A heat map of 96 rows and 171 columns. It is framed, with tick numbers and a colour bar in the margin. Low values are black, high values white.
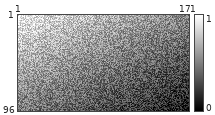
No regular stripes run through it. No row or column stands out. The ninth with the lowest average is the bottom right. The texture is fine-grained noise. The top left is the ninth with the highest average. There is an overall slope up to the top left.
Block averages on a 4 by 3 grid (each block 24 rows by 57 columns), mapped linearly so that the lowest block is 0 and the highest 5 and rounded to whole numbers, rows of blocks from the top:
5 4 3
4 3 2
3 2 1
2 1 0
